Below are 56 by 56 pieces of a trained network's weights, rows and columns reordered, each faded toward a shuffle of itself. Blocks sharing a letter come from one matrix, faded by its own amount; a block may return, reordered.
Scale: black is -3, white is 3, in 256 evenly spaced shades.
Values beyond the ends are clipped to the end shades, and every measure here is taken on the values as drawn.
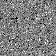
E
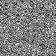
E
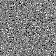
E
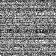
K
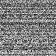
K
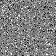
E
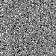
E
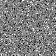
E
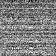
K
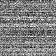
K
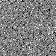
E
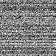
K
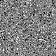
E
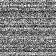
K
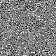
E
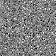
E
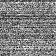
K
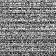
K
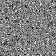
E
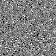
E
